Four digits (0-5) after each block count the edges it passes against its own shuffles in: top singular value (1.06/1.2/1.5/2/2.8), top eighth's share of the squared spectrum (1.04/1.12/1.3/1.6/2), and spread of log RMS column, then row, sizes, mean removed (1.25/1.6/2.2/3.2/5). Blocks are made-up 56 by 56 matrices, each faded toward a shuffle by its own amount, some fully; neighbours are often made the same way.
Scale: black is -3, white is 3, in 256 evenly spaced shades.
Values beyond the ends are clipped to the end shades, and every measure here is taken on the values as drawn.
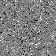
0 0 0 0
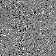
1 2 2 0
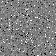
0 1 0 0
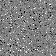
0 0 0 0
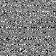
1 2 0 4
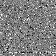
1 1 0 1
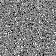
0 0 0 0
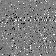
3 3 1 1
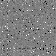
2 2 0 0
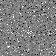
1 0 0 0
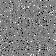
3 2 0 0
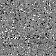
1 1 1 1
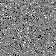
0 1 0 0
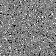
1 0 0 0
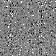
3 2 1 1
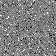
0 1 0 0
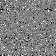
1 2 0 2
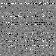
2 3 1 3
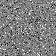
0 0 0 0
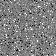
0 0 0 1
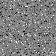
0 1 0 1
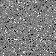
1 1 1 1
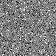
1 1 0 0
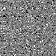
3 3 1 1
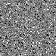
2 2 0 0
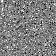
1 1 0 0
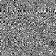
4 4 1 2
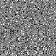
3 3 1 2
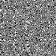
3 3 1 1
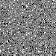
3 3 1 1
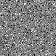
2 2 0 1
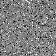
1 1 0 0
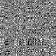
4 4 2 2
